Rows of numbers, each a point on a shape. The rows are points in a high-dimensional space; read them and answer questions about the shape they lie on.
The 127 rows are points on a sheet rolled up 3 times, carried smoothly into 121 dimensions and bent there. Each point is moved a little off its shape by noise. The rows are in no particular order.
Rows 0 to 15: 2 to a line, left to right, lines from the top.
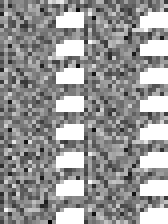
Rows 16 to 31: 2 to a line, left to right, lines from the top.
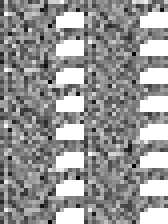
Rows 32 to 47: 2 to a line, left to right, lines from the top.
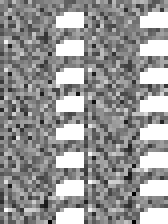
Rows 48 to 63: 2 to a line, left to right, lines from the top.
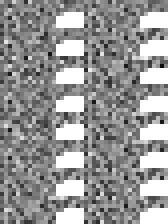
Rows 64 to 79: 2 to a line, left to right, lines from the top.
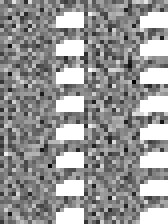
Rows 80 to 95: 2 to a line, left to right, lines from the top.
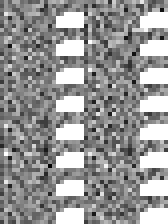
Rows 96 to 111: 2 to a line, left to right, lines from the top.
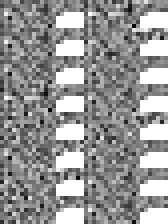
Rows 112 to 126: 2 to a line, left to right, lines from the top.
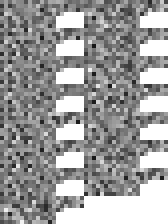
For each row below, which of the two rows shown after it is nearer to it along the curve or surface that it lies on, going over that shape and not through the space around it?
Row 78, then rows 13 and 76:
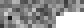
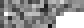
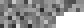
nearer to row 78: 13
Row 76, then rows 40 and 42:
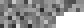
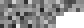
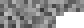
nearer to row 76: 42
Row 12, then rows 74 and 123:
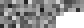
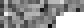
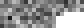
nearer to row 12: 123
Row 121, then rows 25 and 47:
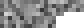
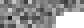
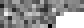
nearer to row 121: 47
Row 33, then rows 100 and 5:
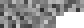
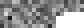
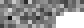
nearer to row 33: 5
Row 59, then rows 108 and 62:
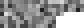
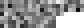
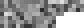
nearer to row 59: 62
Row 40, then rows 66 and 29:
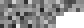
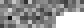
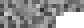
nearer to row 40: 66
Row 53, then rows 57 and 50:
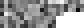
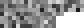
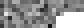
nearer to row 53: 57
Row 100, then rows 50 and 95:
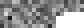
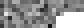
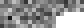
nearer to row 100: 50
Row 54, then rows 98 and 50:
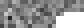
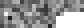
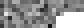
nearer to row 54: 50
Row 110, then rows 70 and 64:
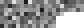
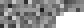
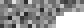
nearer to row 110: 64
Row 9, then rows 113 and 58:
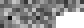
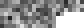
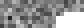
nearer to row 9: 113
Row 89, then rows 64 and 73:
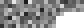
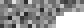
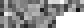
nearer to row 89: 64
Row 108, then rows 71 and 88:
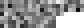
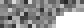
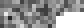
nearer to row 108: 71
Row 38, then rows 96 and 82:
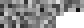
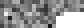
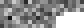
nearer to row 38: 82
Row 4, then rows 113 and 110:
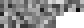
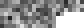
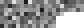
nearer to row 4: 110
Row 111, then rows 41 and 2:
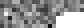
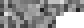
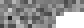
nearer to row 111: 2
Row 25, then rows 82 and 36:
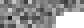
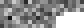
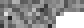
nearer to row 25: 82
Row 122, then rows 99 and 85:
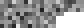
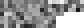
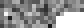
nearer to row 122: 99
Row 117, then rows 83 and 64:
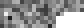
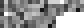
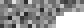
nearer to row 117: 83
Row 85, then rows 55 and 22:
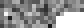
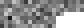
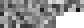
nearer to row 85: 55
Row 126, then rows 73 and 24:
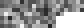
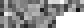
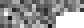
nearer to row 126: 24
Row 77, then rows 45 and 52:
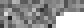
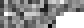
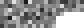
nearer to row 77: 45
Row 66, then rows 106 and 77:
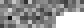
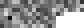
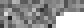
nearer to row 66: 106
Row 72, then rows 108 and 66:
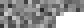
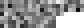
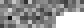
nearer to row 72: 66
